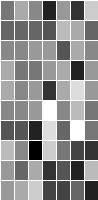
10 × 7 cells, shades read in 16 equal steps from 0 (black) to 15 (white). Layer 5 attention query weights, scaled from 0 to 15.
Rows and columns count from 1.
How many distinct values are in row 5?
5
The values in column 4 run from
2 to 15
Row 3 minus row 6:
0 0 0 -6 -3 -1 1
